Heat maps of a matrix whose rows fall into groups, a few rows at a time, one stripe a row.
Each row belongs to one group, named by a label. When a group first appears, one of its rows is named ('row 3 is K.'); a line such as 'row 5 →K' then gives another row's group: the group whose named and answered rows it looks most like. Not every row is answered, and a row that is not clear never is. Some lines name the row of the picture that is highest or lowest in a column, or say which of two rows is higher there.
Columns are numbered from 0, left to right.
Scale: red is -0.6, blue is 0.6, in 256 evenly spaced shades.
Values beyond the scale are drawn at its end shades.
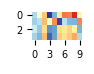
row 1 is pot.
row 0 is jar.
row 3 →jar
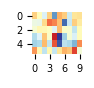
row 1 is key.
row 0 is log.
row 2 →log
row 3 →pot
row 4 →pot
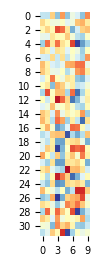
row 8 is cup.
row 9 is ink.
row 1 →cup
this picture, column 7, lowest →25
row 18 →jar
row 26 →jar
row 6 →pot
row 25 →cup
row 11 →ink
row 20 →log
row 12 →key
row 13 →ink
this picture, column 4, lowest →31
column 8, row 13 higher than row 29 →Yes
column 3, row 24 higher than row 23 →Yes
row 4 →ink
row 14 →log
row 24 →jar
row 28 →ink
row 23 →key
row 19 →jar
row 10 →ink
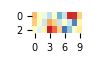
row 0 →cup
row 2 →key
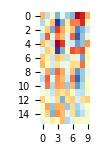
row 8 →ink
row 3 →ink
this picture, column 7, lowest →0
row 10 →ink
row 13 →ink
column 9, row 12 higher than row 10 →No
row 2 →ink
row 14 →ink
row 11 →ink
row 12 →log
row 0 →cup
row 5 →jar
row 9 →ink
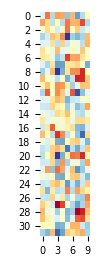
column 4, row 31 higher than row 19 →Yes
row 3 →pot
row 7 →jar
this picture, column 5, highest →3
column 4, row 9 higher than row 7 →No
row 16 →ink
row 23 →jar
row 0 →ink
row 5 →log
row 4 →pot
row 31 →jar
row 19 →pot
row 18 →jar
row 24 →pot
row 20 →jar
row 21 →pot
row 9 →cup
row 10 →key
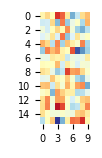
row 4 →log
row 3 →pot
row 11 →ink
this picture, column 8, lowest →15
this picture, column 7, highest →5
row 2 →ink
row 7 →log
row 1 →pot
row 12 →key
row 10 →log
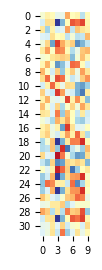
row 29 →jar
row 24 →ink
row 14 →log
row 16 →log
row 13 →log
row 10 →ink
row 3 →pot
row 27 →pot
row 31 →pot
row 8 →log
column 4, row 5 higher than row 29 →No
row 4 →ink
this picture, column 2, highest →4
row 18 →jar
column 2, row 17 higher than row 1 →Yes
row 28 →log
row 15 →ink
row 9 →key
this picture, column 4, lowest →19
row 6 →key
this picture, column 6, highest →22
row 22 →key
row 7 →jar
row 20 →key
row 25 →jar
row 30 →pot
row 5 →key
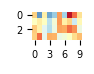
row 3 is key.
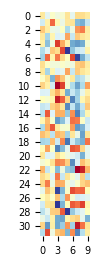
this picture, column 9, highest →29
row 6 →ink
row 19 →jar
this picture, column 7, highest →6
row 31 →ink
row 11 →pot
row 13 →pot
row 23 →log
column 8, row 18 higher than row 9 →Yes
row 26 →log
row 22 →cup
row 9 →ink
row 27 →jar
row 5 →pot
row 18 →pot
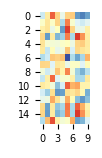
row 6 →pot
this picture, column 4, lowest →6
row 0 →ink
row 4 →cup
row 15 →ink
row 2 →log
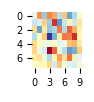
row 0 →ink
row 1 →pot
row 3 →jar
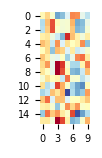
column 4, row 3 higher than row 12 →Yes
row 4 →log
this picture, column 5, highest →11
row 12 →key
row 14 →ink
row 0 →jar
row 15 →key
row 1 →ink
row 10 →key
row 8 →key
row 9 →log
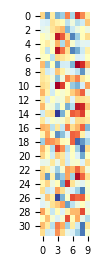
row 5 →key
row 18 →ink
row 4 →log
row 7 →cup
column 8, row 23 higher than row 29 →No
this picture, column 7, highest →18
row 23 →cup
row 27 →pot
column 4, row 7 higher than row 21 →Yes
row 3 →key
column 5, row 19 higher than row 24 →Yes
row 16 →log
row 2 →pot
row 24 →log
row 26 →jar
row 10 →key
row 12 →cup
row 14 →jar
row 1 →pot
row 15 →cup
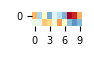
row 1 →ink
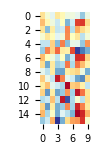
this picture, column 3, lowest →9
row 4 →pot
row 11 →cup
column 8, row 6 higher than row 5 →No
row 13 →cup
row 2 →cup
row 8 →jar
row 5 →ink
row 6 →cup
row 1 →cup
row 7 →cup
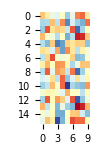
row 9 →pot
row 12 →ink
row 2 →ink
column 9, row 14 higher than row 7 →Yes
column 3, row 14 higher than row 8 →Yes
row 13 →cup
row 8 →ink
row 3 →cup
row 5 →log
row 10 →pot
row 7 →key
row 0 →cup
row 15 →jar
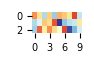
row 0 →log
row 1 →pot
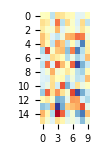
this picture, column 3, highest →13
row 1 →log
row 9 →pot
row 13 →jar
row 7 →ink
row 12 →jar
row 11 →ink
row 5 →ink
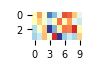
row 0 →jar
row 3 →pot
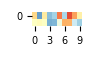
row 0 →cup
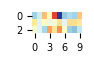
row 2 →ink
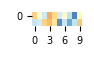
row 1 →pot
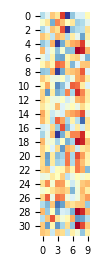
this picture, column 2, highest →1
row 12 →cup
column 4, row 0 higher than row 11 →No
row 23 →pot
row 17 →jar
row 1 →ink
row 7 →key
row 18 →cup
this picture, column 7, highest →29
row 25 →key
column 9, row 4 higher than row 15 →Yes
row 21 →cup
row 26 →key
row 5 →cup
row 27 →jar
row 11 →cup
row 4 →jar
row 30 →cup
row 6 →jar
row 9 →cup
